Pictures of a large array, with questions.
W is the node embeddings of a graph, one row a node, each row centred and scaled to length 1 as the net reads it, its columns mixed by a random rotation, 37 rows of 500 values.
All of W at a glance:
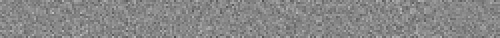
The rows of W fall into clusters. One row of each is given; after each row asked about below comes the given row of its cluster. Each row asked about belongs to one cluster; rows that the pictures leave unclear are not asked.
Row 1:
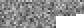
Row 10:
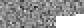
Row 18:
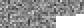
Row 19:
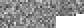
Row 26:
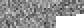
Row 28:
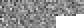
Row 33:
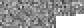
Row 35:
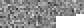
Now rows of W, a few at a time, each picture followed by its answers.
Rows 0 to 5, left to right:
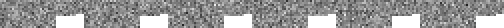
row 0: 1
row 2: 1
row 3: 18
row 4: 26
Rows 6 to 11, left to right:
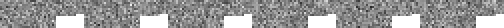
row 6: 19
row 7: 1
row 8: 19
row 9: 35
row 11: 35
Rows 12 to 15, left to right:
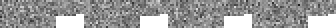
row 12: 28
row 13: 35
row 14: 26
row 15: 33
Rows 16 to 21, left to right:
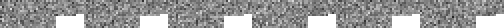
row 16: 28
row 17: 18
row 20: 18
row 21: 1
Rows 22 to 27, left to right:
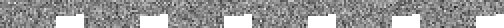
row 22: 19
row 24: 33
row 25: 19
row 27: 10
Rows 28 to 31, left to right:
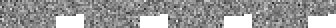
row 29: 10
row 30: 19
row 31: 33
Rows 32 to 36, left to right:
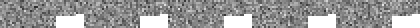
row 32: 10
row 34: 28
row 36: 1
